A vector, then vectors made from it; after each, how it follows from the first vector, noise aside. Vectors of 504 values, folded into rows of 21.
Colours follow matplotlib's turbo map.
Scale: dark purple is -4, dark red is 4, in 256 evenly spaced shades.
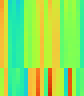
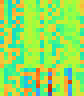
sign-scrambled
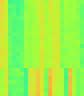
shrunk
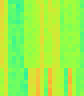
shrunk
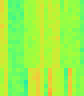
shrunk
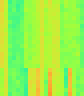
shrunk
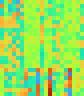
sign-scrambled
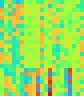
sign-scrambled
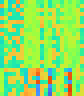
sign-scrambled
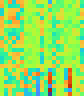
sign-scrambled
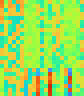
sign-scrambled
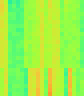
shrunk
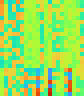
sign-scrambled
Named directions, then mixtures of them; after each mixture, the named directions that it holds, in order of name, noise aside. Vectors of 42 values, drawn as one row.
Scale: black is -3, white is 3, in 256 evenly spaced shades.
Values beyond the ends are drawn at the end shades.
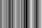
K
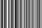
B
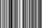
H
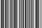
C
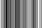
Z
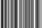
B, C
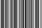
C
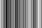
Z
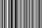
B, H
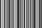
C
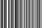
B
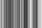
K, Z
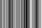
K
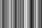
K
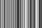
C, K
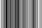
Z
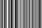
B, H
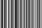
B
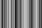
B, K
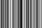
H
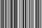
C, H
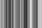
K, Z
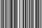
C, H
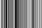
B, Z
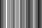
Z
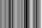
K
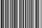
C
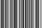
C
